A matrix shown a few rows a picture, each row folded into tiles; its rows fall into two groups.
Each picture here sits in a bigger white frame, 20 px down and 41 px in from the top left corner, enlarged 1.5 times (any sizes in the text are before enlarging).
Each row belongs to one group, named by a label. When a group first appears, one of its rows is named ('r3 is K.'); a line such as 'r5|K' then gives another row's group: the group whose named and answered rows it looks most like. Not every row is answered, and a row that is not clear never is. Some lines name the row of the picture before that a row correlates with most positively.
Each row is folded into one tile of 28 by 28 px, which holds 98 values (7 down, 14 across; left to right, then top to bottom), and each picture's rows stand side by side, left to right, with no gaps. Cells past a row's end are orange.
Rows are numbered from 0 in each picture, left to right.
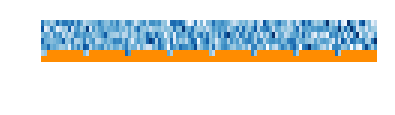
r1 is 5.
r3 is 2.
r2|5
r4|2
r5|5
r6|5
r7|5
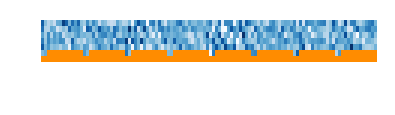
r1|2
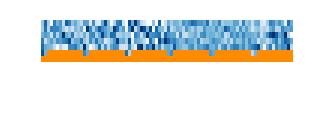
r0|5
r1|2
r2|2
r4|2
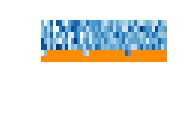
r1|2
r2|2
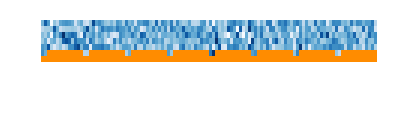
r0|5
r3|2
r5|5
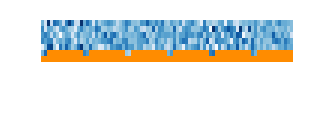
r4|2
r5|5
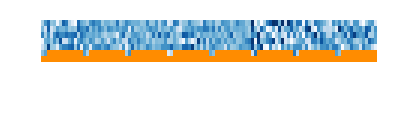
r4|5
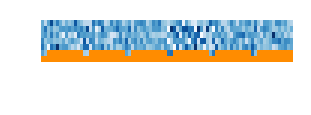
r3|2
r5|5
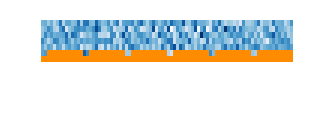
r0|5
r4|2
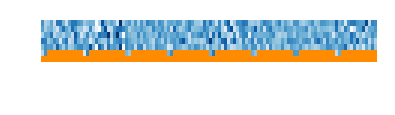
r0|5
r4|5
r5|5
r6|5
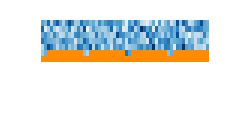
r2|2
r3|5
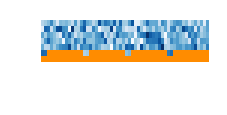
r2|5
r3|2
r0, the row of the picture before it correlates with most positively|2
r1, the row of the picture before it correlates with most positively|1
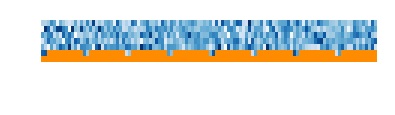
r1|2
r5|5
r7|5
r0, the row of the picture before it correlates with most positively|0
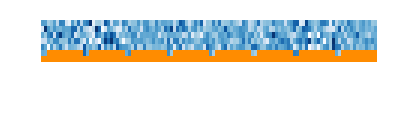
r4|2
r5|5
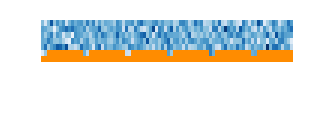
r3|5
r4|2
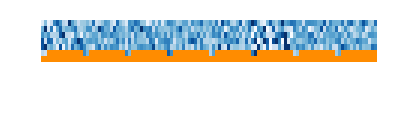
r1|2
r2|2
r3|5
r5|5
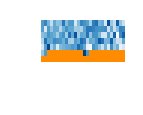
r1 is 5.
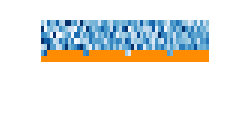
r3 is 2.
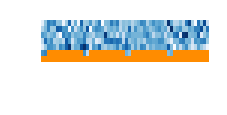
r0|2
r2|5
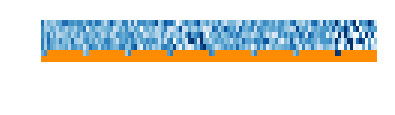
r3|5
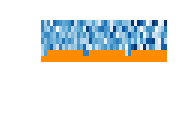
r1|2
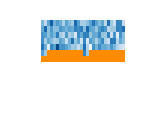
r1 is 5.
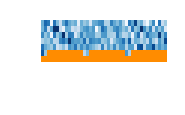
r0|5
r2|2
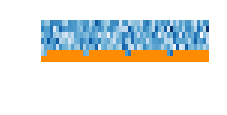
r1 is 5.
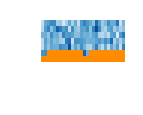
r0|2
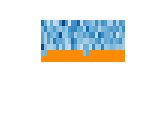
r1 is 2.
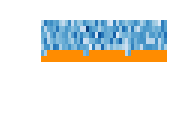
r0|2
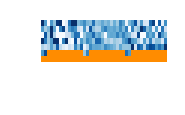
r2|2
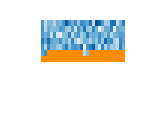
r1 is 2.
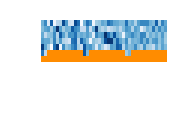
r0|2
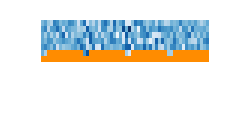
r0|5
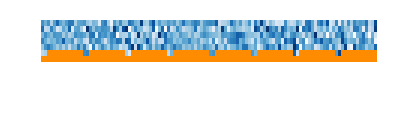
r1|2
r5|2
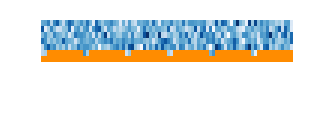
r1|5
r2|5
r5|2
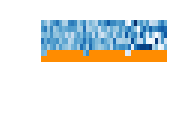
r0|5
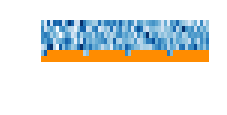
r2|5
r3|2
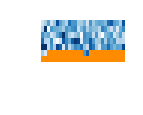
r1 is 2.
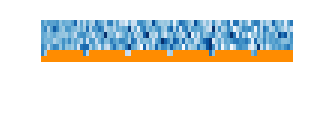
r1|5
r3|5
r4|5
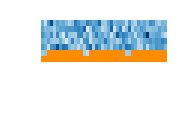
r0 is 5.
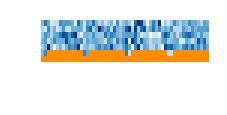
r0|5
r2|5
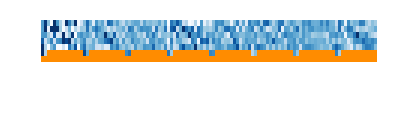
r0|5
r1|5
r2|2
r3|2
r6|5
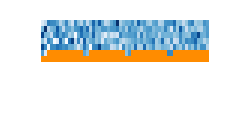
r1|5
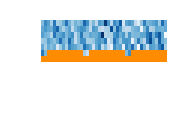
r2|5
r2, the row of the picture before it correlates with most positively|3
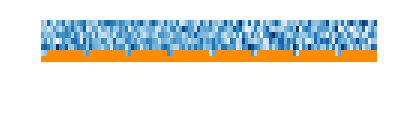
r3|2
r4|5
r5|5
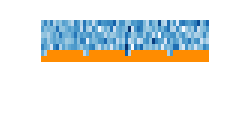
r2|5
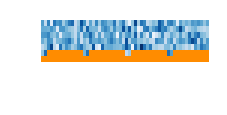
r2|5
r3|5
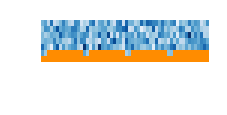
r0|2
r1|5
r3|5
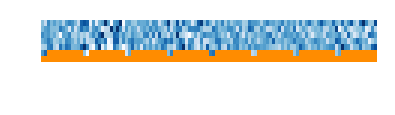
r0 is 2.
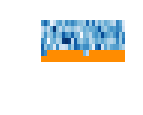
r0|5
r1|2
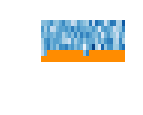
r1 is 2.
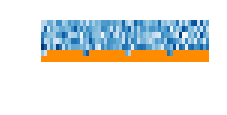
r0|5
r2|5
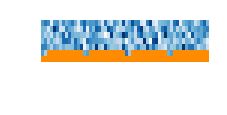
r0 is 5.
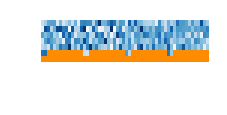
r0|2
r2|2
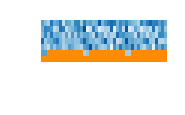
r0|5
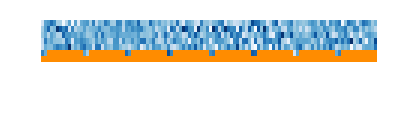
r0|2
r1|2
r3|2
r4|2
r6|5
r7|5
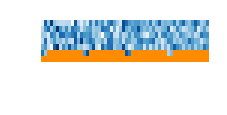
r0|2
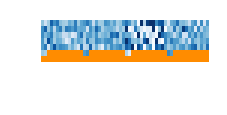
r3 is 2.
